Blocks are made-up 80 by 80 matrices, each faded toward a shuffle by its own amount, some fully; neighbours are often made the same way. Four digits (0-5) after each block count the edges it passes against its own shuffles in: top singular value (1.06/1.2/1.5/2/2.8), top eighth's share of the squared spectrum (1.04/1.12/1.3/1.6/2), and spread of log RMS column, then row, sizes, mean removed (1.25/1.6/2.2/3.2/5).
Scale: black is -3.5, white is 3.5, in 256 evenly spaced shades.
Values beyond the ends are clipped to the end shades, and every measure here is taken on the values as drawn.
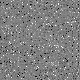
3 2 0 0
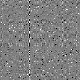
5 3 2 1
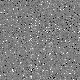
2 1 0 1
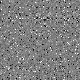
4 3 1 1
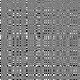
5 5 4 4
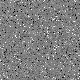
0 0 0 0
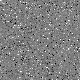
0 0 0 0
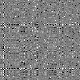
4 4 2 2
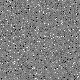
2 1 0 0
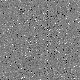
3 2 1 0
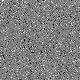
0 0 0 0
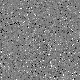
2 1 0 0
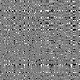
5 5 3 3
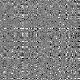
4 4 3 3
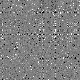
4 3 2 2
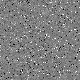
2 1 0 0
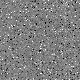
1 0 0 0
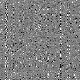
4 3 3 1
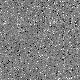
2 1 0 0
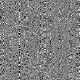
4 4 3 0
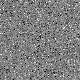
2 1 0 0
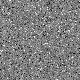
0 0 0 0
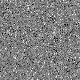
1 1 0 0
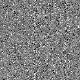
3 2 2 0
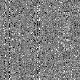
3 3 3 0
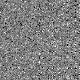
3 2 2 1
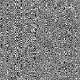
4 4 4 1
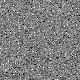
1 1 0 0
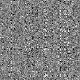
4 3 3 1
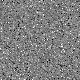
0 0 0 0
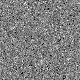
0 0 0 0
